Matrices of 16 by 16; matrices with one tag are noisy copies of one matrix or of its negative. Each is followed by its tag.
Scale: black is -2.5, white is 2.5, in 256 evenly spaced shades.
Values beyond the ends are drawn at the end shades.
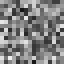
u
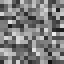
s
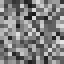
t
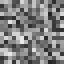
s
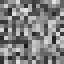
u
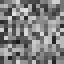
u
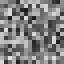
u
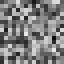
u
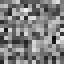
u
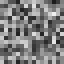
u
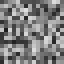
u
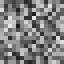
t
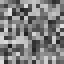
u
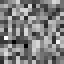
u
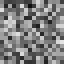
t
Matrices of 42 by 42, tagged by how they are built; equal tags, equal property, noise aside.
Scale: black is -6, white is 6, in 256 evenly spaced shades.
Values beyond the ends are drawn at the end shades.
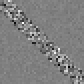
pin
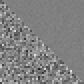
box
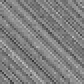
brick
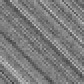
brick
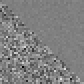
box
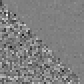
box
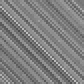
brick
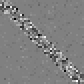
pin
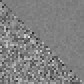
box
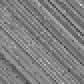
brick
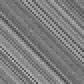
brick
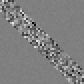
pin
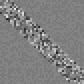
pin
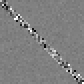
pin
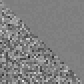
box
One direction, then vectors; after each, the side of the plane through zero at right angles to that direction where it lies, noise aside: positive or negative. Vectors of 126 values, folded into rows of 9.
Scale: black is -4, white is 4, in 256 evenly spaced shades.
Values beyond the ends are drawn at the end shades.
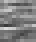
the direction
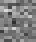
positive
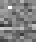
positive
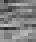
negative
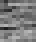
negative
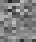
negative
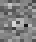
negative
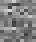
positive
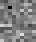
negative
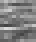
positive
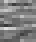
positive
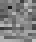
negative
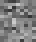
negative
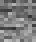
negative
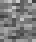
positive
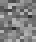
negative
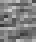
positive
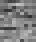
negative
